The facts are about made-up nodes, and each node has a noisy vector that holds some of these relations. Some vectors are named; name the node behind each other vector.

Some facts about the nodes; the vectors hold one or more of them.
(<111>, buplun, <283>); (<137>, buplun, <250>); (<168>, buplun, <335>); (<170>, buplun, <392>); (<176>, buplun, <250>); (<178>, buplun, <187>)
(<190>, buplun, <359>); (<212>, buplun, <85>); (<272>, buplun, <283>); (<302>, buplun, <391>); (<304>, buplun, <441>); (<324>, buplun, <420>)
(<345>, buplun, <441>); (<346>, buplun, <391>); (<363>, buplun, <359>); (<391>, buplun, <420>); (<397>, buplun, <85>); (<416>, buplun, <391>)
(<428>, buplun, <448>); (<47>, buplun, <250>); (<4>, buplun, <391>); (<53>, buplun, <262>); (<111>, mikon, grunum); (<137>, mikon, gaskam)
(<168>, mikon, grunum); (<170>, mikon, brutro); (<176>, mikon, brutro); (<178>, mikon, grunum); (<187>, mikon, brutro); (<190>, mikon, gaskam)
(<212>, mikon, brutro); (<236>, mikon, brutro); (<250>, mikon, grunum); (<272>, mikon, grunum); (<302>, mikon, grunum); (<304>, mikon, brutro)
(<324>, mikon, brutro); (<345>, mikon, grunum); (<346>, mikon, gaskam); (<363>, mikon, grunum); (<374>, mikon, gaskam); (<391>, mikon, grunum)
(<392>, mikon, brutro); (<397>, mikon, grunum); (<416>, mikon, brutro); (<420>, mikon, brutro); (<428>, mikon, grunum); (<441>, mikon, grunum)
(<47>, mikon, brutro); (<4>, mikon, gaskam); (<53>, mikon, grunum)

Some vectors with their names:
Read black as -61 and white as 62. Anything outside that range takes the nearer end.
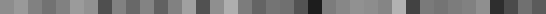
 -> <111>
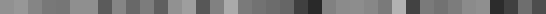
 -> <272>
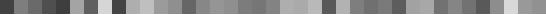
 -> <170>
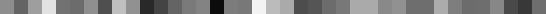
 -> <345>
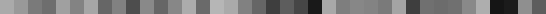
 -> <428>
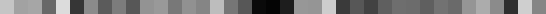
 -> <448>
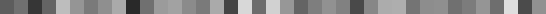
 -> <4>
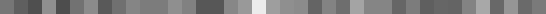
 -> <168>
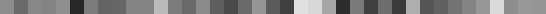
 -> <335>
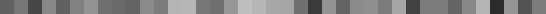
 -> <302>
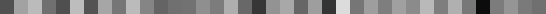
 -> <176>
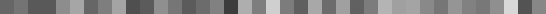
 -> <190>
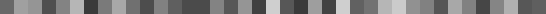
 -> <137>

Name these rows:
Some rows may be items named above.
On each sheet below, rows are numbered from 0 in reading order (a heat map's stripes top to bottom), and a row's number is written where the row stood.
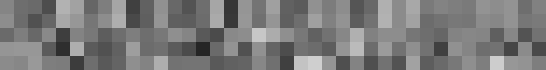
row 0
<374>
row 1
<374>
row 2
<363>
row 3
<250>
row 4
<359>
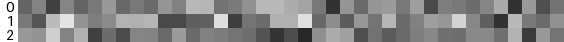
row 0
<302>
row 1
<304>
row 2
<85>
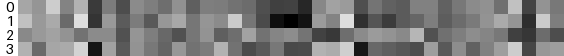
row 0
<85>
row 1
<448>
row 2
<397>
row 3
<262>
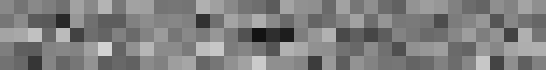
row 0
<236>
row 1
<178>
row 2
<283>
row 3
<420>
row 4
<391>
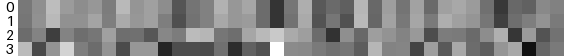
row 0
<212>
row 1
<212>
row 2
<302>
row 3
<441>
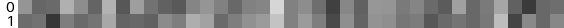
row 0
<53>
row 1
<391>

